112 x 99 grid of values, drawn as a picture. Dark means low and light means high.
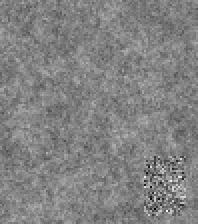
Average level on the scale: 50%. Stripes: none. Odd patch: rougher, in the bottom right. Slope: none. Odd rows or columns: none. Histogram: heavy tails on both sides.
